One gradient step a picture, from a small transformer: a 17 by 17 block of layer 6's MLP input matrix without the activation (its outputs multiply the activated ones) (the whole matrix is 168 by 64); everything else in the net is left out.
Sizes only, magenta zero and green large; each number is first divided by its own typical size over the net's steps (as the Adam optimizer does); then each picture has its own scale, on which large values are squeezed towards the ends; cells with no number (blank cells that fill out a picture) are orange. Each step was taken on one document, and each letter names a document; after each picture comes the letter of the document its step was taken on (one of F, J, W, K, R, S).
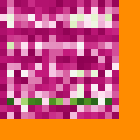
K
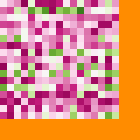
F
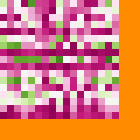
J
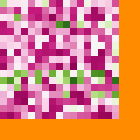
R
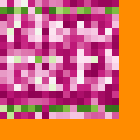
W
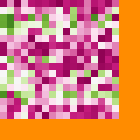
J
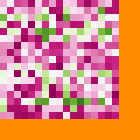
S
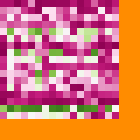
W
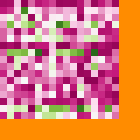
W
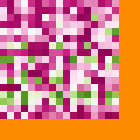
J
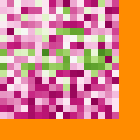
S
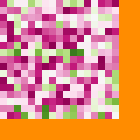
F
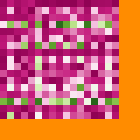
K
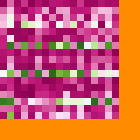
K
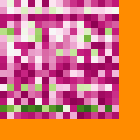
W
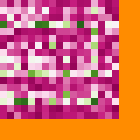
K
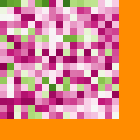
S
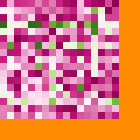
K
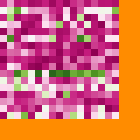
R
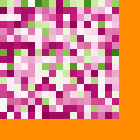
S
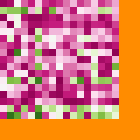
W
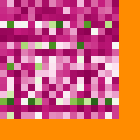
K
